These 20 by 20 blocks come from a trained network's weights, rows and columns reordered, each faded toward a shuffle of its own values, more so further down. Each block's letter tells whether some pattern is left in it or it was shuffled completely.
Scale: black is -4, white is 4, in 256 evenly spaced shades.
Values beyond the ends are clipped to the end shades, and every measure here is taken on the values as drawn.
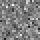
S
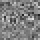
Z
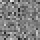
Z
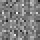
Z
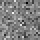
S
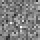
S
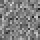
Z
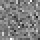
S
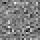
Z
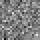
S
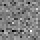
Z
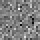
S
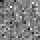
S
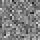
S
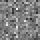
Z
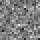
S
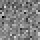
S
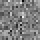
Z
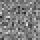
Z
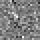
S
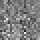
Z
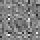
Z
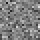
Z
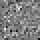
S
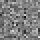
Z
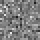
S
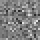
Z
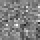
Z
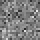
Z
